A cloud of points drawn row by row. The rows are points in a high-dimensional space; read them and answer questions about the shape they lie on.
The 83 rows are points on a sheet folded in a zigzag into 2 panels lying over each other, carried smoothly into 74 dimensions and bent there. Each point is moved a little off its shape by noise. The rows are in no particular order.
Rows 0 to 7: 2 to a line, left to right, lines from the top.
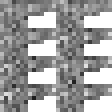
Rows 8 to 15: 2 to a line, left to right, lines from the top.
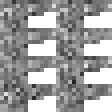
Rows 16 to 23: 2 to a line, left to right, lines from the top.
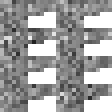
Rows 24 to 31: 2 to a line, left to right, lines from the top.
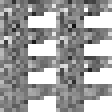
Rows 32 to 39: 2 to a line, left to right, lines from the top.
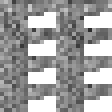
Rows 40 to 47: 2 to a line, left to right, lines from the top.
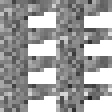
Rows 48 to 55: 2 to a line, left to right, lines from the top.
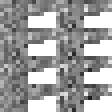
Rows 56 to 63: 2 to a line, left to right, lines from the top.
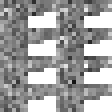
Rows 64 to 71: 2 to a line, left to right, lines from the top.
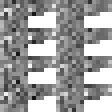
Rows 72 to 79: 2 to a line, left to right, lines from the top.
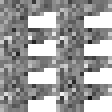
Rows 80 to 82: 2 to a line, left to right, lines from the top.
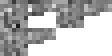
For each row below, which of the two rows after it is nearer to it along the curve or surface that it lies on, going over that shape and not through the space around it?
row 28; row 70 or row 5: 70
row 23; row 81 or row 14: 14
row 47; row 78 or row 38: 78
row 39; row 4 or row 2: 4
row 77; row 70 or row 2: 2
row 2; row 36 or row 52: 52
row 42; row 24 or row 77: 24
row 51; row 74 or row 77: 77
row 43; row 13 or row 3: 13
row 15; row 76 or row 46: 76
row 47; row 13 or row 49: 13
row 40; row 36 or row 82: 82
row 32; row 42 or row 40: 42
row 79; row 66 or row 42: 66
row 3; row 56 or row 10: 56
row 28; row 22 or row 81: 81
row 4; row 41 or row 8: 41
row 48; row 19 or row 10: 19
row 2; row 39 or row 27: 27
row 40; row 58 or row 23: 23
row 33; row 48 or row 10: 10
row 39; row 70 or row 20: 20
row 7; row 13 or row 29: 29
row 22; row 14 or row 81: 14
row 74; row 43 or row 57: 57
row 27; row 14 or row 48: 14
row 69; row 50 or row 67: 67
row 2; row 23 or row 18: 23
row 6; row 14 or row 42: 14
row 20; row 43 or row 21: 21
